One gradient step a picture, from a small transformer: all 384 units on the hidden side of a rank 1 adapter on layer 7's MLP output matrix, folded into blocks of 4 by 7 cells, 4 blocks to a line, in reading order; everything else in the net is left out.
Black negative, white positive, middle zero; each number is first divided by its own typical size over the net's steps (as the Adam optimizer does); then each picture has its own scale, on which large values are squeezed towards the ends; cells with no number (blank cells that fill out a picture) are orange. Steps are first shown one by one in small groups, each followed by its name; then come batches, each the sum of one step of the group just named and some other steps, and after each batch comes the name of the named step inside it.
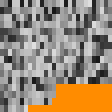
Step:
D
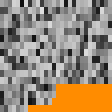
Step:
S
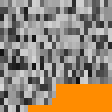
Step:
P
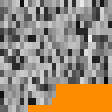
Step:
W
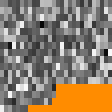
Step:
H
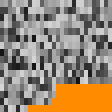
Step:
P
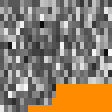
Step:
H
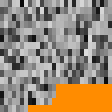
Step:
W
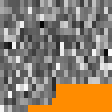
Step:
H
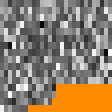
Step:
H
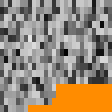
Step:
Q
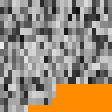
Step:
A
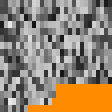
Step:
Q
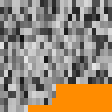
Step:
A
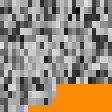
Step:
A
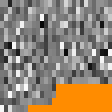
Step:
Q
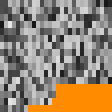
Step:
A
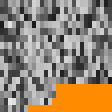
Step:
Q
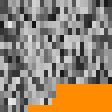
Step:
Q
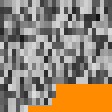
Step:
A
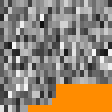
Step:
Q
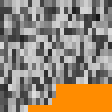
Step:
A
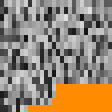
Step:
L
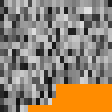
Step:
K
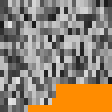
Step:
L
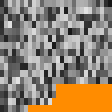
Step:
K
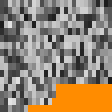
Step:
L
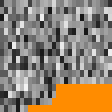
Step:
L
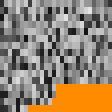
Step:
L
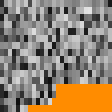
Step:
K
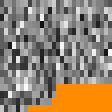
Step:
L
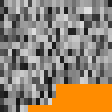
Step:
K
